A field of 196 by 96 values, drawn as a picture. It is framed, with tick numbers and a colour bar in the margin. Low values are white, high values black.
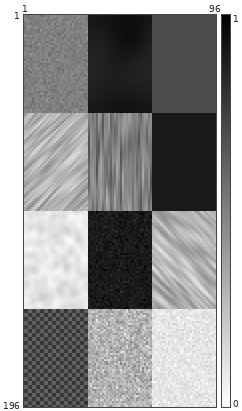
It is made of 4 by 3 panels. Panel 1,1: middling, fine-grained, faint in contrast. Panel 1,2: very high, smooth, faint in contrast. Panel 1,3: high, flat. Panel 2,1: low, slanting up to the right. Panel 2,2: middling, streaked downward. Panel 2,3: very high, flat. Panel 3,1: very low, blotchy, faint in contrast. Panel 3,2: very high, fine-grained, faint in contrast. Panel 3,3: low, slanting down to the right. Panel 4,1: high, checkered. Panel 4,2: low, fine-grained. Panel 4,3: very low, fine-grained, faint in contrast.
